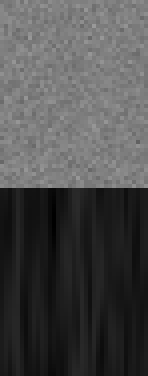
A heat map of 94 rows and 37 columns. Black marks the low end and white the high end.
The table splits into 2 rows of 1 panel. Panel 1,1: middling, fine-grained, faint in contrast. Panel 2,1: very low, streaked downward, faint in contrast.
